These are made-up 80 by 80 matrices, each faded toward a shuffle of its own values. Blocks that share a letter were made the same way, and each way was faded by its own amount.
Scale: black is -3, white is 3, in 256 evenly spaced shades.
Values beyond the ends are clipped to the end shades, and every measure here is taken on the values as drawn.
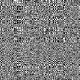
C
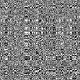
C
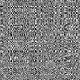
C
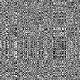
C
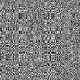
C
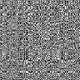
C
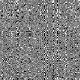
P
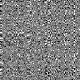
P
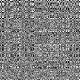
C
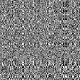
C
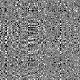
P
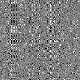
P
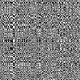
C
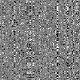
P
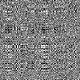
C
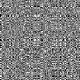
C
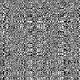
C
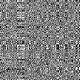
C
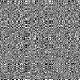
C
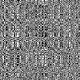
C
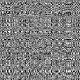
C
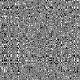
P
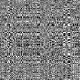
C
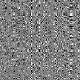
P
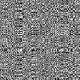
C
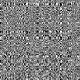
C
